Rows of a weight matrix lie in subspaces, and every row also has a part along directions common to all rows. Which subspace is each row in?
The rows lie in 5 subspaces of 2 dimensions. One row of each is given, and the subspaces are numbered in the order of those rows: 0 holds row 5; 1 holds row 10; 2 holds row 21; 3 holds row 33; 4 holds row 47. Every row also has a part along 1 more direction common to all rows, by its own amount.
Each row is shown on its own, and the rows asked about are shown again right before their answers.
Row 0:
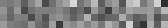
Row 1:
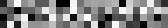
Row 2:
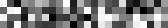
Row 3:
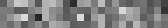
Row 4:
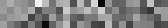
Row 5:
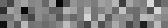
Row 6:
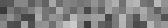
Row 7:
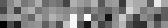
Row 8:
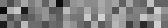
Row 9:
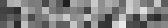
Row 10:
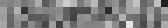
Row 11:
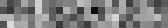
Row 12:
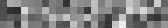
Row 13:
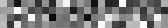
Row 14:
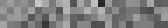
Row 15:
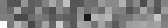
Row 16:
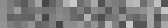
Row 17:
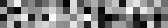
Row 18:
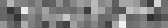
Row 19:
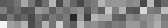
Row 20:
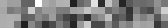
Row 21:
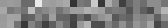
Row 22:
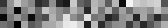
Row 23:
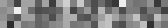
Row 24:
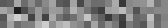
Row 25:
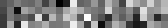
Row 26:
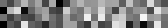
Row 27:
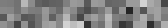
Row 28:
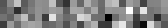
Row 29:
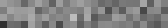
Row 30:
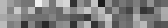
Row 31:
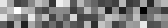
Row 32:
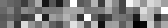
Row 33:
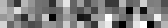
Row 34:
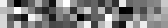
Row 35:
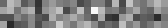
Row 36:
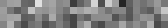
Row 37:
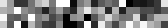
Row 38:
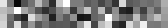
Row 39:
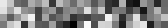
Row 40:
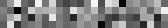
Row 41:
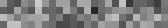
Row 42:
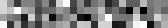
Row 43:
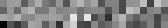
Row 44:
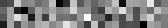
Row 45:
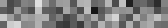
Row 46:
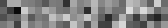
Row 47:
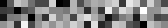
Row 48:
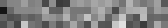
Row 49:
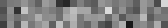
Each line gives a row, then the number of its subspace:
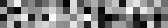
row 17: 0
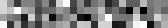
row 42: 3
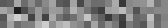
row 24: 0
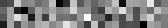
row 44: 0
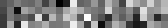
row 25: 1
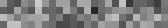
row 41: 3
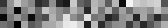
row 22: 3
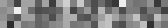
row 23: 2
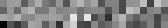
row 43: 4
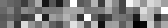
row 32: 1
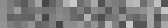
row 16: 1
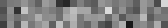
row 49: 1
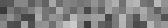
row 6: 4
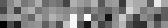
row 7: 4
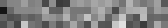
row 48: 0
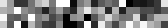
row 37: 3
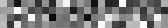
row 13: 2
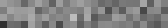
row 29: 4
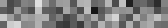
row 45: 3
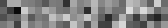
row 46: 0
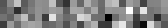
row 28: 3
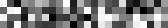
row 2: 0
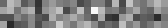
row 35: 3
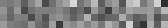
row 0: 1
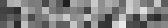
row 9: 0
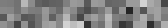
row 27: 3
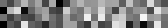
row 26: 0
